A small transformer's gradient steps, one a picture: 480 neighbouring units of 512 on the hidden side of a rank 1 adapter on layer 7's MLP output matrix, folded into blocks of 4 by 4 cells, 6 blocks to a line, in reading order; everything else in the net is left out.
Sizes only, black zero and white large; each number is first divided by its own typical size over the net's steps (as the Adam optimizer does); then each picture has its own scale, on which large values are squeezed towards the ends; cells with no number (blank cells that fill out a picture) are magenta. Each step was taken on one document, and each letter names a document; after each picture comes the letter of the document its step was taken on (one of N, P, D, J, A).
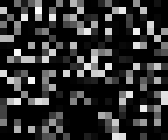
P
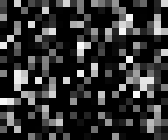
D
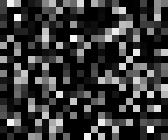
D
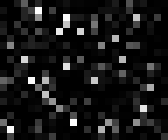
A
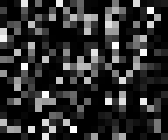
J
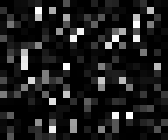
A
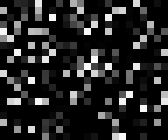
P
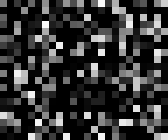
D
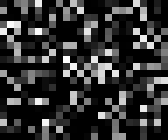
P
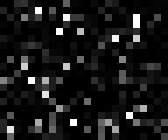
A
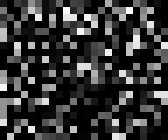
P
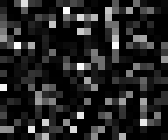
J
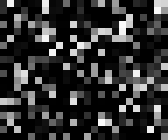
D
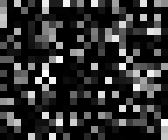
D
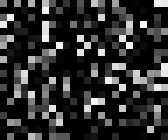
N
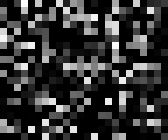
J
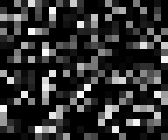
P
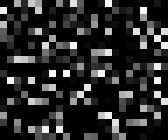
P
